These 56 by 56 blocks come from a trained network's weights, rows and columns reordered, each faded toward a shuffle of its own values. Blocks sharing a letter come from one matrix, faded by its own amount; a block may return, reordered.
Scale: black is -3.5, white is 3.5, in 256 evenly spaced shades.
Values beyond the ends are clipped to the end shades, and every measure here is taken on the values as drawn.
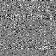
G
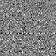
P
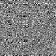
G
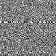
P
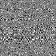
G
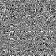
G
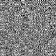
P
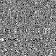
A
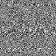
G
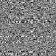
G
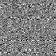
G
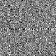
P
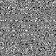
G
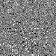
A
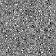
A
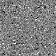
A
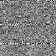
P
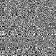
G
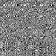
G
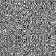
P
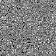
A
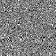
A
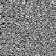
P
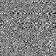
P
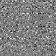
G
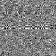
P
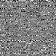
G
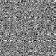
G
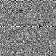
P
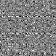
P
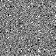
A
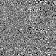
A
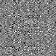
A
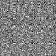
P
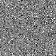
A
